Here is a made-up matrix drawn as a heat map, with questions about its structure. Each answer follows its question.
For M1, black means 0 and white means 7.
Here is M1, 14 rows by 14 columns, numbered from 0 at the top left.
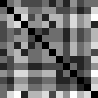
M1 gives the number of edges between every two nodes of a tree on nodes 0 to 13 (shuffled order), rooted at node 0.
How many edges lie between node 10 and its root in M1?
4
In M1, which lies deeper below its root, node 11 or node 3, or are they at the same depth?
the same depth
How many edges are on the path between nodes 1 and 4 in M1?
3
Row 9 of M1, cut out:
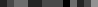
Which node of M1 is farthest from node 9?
13
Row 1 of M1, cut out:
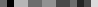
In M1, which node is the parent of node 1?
11
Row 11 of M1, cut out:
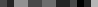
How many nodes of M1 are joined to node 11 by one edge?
4
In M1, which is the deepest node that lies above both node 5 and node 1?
9
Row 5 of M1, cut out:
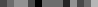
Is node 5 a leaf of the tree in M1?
yes
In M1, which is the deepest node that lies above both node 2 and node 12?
9
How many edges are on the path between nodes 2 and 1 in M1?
5
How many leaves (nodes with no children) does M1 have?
6
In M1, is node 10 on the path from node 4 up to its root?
no
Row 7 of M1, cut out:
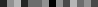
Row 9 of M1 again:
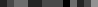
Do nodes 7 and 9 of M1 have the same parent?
yes
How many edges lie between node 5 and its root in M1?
2
